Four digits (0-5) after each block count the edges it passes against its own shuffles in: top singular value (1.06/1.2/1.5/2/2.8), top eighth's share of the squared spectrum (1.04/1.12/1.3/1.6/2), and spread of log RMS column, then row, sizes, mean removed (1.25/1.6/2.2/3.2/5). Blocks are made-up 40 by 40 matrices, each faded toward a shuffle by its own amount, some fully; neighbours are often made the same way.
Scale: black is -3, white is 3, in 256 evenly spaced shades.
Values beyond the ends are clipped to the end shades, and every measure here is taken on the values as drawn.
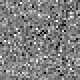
0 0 0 0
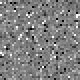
0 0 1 0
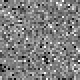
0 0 0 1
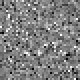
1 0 0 0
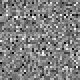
1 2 0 2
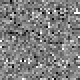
1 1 0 2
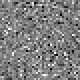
0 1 0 0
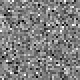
0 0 0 0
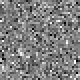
1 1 0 0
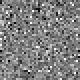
0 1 0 0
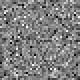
0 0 0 0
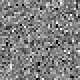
1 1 0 0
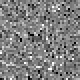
2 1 0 0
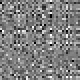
4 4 3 2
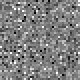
2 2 1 0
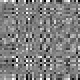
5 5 3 3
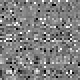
4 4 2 2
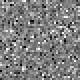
0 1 0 0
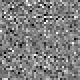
3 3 1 1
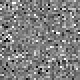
3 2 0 1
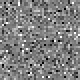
2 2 0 0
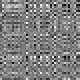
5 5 4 3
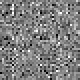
3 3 2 2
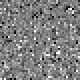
0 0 0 0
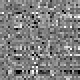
4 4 2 3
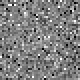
0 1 0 0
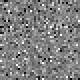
1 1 0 0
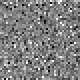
1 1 0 0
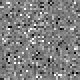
1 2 0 0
